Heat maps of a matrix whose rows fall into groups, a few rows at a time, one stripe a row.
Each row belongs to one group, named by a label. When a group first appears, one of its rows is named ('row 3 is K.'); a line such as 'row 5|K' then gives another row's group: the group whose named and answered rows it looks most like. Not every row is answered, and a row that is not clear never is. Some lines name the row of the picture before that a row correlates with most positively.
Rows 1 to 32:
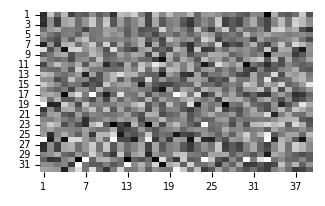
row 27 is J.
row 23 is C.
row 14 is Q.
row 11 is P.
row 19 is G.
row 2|J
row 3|J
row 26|Q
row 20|J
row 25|Q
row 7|J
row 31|P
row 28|J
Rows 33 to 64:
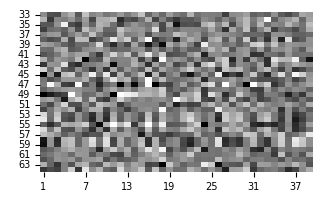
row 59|J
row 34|Q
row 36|G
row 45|J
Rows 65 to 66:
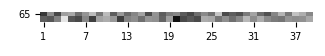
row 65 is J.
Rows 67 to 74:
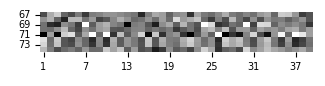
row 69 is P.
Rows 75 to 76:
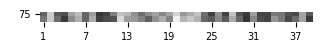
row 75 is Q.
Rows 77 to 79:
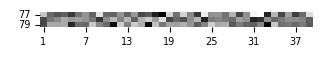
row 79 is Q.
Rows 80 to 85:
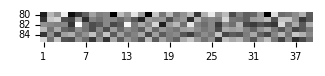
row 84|J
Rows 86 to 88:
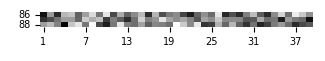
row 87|P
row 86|J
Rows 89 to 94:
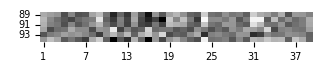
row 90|C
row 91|C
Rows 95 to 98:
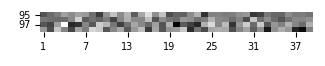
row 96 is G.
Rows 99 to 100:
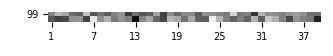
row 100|P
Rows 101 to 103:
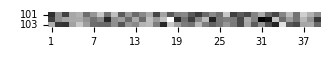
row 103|G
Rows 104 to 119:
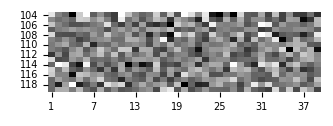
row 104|Q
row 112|J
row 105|Q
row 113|G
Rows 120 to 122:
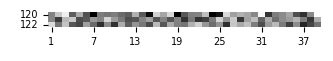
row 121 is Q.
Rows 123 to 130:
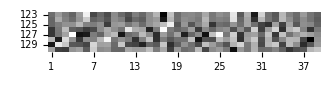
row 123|G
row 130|G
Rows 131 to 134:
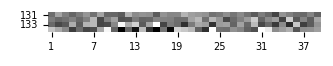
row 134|C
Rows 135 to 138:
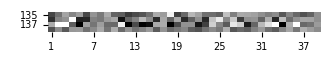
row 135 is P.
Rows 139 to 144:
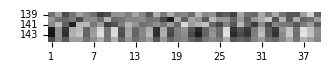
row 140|C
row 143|J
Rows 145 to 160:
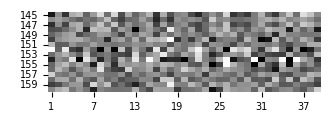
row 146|C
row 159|P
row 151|G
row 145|J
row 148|P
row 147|J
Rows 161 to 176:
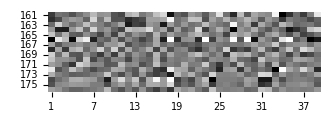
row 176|C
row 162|P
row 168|J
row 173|C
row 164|G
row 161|G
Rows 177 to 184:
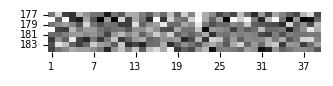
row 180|G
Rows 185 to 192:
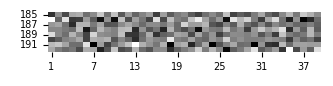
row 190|P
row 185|J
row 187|Q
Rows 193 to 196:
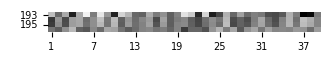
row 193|Q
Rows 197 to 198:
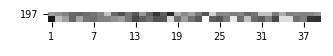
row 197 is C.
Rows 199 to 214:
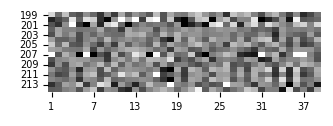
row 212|C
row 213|P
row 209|J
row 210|C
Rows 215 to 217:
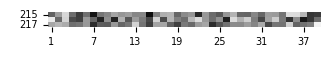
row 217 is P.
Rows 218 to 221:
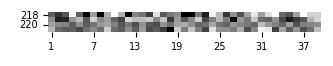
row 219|G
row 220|C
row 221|C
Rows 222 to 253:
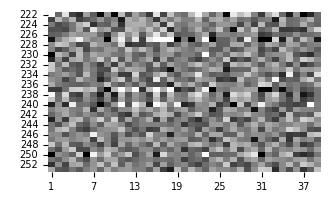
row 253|C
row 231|J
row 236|C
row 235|Q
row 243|J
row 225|G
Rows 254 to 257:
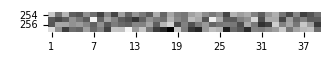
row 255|P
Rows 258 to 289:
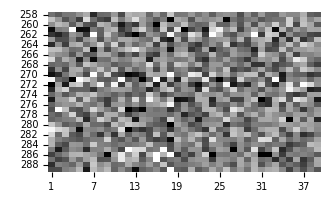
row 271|Q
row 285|G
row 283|C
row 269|J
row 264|J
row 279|P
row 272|J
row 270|P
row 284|G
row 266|C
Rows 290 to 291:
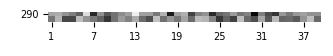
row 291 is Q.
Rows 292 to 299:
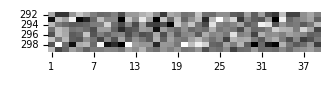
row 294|C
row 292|G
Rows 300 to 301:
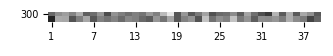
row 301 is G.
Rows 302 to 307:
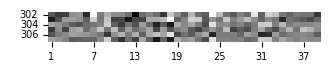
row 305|J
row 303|P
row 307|C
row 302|P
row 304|C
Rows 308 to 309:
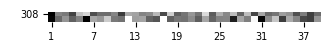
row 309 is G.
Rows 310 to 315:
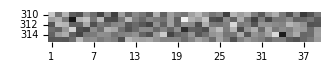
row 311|Q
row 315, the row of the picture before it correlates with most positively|308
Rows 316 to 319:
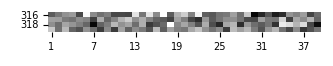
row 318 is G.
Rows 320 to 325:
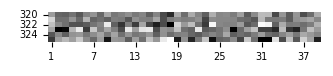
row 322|C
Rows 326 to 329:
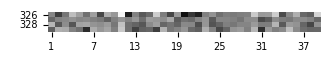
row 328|Q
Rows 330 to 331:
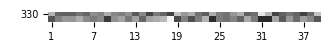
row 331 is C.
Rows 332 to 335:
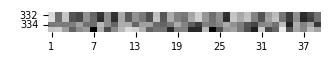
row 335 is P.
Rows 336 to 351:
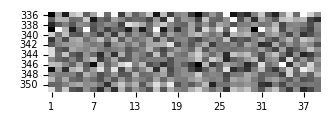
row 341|J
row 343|G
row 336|J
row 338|G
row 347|J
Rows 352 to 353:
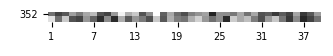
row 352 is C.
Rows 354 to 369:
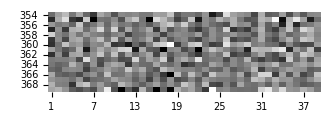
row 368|Q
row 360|P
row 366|C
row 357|J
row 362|J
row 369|C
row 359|J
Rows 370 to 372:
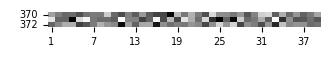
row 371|Q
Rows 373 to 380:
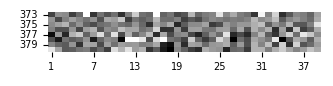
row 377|J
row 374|Q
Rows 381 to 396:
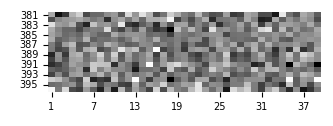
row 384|C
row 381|G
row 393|J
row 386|G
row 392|P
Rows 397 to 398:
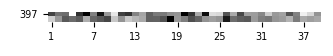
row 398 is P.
